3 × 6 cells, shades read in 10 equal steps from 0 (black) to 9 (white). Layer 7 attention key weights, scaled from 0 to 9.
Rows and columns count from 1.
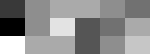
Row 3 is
9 6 6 3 5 7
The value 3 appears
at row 2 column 4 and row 3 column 4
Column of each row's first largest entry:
3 3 1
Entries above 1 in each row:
6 5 6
